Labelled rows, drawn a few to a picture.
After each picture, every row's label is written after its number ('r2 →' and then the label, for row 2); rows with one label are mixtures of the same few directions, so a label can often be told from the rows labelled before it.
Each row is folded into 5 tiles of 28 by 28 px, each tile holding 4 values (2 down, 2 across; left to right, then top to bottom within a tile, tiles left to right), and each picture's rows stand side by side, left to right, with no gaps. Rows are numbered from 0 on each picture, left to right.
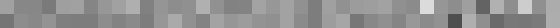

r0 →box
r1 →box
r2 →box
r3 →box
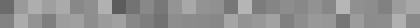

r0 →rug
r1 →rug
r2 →box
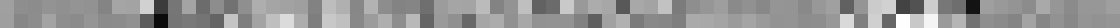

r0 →rug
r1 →rug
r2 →box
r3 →rug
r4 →box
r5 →rug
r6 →box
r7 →box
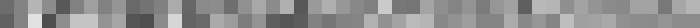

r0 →box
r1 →box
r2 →rug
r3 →rug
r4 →rug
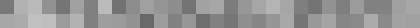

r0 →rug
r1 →box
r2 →rug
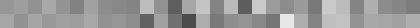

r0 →box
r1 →rug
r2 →box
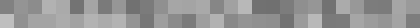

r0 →box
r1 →rug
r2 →box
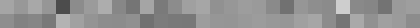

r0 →box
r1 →rug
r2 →box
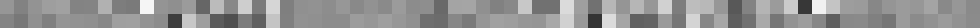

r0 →rug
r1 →box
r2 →box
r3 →rug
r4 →box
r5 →rug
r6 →rug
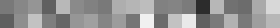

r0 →box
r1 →rug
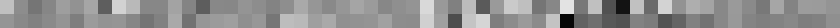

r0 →rug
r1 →box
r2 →rug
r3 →box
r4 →box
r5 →box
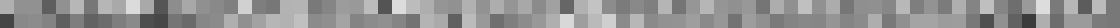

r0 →box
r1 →rug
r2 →rug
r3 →box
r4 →rug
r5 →box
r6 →box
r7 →rug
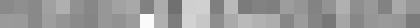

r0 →box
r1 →box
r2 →rug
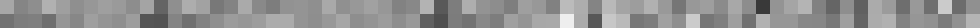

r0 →rug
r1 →rug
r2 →box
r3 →rug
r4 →box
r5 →box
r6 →rug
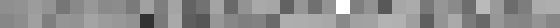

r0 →box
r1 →box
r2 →box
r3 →box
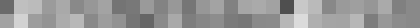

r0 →rug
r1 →box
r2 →rug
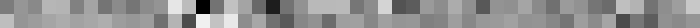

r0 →box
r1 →box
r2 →rug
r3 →box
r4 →box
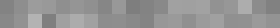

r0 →box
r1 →rug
